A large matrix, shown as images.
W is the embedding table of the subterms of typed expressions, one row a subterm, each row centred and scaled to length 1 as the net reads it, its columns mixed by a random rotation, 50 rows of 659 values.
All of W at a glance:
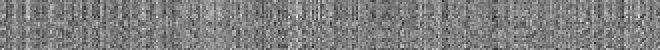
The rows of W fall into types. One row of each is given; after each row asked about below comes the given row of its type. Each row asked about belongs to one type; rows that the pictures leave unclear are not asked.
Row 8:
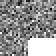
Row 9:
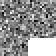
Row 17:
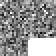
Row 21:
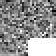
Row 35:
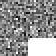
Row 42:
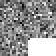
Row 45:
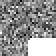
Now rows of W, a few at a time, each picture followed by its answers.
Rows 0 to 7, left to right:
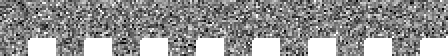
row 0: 42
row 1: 17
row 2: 17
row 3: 9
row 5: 35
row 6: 45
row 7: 8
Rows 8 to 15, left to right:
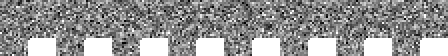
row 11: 45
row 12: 42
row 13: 9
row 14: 45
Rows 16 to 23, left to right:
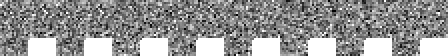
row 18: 21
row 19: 9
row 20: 8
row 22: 8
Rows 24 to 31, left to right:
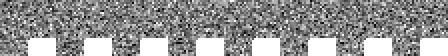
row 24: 21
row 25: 17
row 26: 9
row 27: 17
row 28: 45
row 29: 9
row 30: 21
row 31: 35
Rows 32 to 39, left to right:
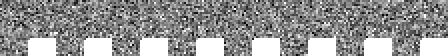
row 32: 35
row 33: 8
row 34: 42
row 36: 42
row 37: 9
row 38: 35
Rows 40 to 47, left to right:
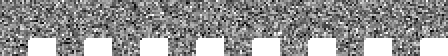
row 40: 9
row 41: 17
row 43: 8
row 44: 35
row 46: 17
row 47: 35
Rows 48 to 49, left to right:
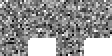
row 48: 17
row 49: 8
